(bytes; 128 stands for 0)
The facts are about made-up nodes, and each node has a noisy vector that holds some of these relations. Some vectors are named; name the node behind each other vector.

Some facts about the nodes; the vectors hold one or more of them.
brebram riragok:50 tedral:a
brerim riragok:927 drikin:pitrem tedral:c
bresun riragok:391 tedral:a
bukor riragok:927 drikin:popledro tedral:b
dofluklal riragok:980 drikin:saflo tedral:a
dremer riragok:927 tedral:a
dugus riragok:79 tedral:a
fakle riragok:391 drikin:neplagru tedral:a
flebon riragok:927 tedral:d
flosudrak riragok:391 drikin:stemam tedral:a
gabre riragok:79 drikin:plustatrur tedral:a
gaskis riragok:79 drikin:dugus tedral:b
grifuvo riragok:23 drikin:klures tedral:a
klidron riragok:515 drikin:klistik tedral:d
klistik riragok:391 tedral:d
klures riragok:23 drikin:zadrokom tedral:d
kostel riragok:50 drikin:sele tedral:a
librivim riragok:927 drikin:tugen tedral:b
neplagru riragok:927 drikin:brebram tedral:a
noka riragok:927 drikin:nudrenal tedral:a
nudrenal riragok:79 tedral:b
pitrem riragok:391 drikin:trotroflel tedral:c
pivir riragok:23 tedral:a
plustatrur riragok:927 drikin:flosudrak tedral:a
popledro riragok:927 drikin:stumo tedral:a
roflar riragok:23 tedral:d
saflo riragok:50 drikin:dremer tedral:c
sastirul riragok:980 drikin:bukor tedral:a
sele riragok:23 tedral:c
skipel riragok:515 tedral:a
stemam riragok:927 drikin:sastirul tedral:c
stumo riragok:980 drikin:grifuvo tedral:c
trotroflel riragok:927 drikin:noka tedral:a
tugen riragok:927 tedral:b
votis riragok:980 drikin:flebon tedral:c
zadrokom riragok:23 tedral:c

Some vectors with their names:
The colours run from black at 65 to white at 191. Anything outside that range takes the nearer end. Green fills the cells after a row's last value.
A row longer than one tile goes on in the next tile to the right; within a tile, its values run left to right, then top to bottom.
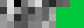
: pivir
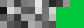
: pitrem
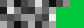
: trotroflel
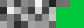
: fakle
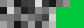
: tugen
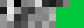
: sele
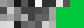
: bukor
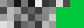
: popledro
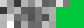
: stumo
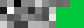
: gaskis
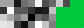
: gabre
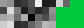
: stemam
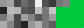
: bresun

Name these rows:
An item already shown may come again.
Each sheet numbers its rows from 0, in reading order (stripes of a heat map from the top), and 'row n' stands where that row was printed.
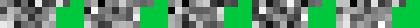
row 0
popledro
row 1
gaskis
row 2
skipel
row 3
brerim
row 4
klures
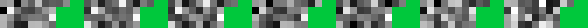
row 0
dugus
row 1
librivim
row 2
brerim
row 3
nudrenal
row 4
noka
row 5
klidron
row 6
flosudrak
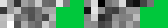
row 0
stumo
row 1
sele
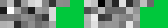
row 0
dofluklal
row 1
zadrokom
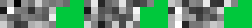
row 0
gaskis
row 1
saflo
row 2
sastirul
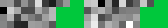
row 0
klistik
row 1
klures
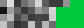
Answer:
brebram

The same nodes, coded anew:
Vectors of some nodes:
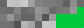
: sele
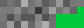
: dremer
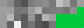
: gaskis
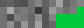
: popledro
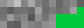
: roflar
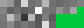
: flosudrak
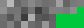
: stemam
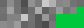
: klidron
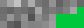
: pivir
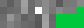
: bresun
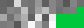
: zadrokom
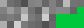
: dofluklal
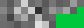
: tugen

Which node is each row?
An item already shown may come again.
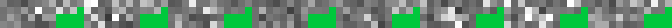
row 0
fakle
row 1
gabre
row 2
klistik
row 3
popledro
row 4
brerim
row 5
librivim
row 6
votis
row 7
kostel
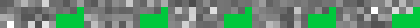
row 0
brebram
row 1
saflo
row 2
stumo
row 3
sastirul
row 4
fakle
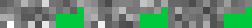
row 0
brebram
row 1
gaskis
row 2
popledro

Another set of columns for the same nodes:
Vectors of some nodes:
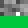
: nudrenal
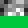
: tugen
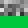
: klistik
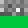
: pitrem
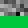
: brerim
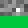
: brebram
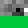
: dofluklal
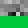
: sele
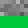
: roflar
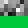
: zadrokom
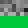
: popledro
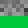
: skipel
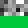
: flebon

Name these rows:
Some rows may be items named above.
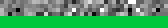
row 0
kostel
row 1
sele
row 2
fakle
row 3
zadrokom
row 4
votis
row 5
klidron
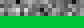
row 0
flosudrak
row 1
stumo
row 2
gaskis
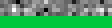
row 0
gabre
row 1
saflo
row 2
gaskis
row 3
flosudrak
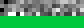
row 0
librivim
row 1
sastirul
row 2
klistik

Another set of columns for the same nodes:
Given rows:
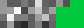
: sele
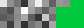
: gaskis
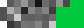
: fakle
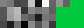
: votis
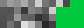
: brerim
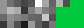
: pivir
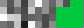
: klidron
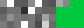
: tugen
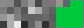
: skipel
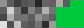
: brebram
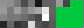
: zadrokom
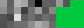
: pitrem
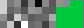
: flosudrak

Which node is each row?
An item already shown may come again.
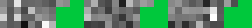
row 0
klistik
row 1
sastirul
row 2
zadrokom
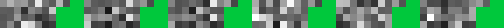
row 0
brerim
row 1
dofluklal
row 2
dofluklal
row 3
klidron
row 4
gabre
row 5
kostel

